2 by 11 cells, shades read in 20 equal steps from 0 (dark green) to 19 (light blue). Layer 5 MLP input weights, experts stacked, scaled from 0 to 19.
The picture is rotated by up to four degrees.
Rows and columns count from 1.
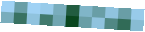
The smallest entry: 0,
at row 2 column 6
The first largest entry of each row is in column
1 3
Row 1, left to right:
19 12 19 18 14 3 15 12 17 12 18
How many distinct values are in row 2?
10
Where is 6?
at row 2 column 2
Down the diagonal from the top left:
19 6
